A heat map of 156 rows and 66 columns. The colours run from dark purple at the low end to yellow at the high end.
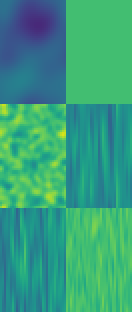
The table splits into 3 rows of 2 panels. Panel 1,1: low, smooth. Panel 1,2: high, flat. Panel 2,1: high, blotchy. Panel 2,2: middling, streaked downward. Panel 3,1: middling, streaked downward. Panel 3,2: high, streaked downward, faint in contrast.
